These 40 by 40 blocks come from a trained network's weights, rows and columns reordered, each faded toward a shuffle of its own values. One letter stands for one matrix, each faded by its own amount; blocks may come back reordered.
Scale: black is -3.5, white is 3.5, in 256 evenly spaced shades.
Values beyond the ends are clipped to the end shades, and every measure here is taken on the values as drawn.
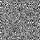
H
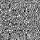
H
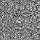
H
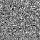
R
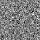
H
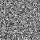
R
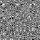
H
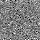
R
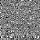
H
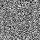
R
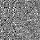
H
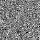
R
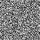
R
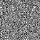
H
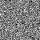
R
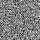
R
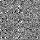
H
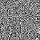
H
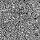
R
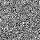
R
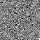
R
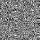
H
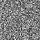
R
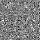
H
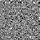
H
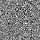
H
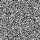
R
